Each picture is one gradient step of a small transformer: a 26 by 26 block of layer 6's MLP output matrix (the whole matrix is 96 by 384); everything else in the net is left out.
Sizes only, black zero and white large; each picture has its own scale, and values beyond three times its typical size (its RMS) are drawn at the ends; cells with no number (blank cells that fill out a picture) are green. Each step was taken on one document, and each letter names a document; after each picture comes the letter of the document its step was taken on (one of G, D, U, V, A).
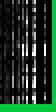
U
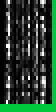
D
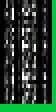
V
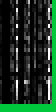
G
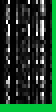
D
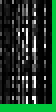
U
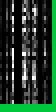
V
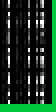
D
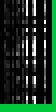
U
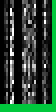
V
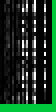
U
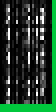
D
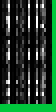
D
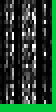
V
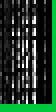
U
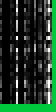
G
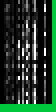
U
